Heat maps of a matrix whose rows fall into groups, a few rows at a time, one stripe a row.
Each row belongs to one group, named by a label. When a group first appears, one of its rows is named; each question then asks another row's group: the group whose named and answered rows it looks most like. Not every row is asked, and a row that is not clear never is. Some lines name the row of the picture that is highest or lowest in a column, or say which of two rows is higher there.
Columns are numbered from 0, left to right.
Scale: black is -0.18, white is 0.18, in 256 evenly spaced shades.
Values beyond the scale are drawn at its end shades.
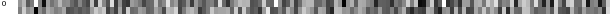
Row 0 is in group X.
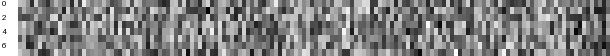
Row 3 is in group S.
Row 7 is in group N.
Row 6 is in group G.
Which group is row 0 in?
N
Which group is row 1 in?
G
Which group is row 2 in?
N
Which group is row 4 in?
S
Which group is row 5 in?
G
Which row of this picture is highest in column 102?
3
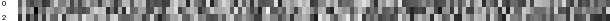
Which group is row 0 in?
N
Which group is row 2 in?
G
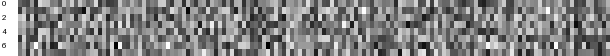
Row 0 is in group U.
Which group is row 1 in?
N
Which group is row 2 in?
U
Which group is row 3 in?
S
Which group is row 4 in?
U
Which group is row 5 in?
G
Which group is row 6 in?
X
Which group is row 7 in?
G
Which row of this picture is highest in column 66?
1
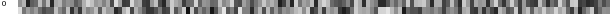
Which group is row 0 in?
G
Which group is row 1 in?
N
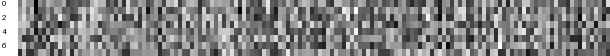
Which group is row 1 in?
S
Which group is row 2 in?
S
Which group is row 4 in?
S
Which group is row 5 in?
N
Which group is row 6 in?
S
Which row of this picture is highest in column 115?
7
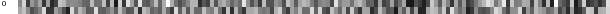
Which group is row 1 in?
U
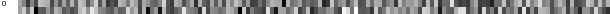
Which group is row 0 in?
U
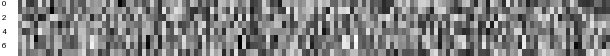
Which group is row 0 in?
G
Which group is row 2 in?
N
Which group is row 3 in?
U
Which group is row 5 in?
S
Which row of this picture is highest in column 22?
1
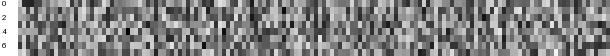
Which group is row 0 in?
N
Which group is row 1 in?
U
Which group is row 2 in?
U
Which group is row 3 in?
G
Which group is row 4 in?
S
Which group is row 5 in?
U
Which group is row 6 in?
G
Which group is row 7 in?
U
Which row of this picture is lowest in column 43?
4
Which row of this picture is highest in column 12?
0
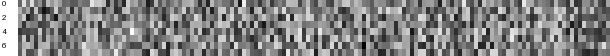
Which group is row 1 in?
N
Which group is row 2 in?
G
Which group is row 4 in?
G
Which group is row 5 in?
G
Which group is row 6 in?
U
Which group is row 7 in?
G
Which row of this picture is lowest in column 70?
0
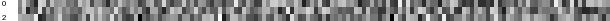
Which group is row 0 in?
U
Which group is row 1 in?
G
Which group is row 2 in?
S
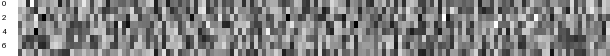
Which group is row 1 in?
U
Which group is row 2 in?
S
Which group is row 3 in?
X
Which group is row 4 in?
X
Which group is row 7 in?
U
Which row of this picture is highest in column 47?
3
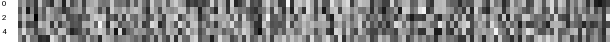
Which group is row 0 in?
G
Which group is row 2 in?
X
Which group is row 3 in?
G
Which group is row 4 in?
X
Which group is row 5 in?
N
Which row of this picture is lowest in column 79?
5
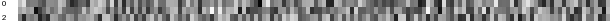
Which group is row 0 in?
X
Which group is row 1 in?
S
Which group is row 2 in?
N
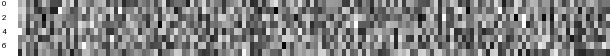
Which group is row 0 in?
U
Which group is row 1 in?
S
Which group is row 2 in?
X
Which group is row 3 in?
S
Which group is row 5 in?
N
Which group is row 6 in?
U
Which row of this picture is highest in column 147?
2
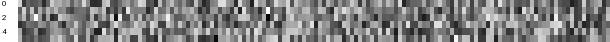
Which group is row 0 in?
N
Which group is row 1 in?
X
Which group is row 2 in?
X
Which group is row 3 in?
G
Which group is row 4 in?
N
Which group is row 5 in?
N
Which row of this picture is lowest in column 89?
2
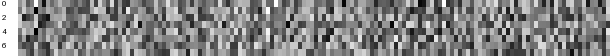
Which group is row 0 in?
X
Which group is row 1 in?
X
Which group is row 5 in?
G
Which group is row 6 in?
N
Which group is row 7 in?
N
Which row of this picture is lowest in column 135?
6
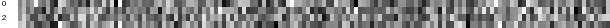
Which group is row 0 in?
X
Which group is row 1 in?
S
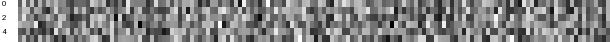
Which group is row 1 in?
N
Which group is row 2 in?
X
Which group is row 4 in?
N
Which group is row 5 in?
G
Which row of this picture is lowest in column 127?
5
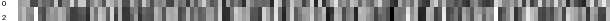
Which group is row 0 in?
U
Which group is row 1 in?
X
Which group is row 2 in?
X
